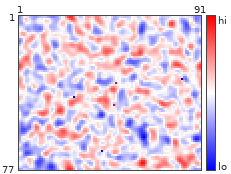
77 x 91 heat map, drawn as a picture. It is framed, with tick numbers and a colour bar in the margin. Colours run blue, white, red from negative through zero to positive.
Lone odd cells: 5, 2 higher and 3 lower than their neighbours. Grain: blotchy. Histogram: bell-shaped. Mirror symmetry: none.
